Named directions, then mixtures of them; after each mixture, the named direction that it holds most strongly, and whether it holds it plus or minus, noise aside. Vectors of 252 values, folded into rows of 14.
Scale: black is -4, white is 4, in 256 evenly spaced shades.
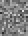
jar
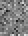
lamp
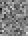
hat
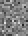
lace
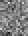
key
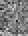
key, minus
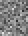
key, minus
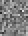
jar, plus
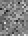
lamp, plus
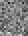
key, minus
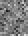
lamp, plus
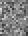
hat, minus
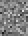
jar, plus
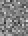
lace, minus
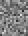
jar, minus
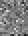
lamp, minus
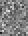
hat, plus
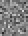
jar, plus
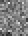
key, plus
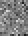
lamp, minus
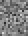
jar, minus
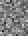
lace, minus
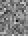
lamp, plus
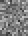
key, plus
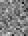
key, minus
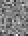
lace, plus
